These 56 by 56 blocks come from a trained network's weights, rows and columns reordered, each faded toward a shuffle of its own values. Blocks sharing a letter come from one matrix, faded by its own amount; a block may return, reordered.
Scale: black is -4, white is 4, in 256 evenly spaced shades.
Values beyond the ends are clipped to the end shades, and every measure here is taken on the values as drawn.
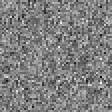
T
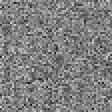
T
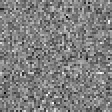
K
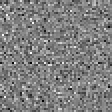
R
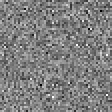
T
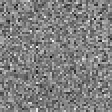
K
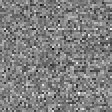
K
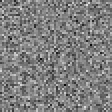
T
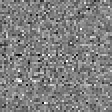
R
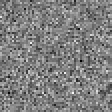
K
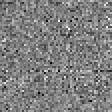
R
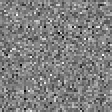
R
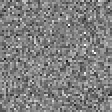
K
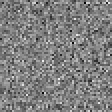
K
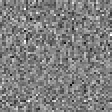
T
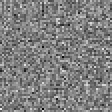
T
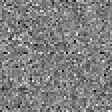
R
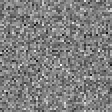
K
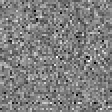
R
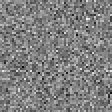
K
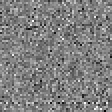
R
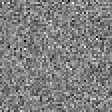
K
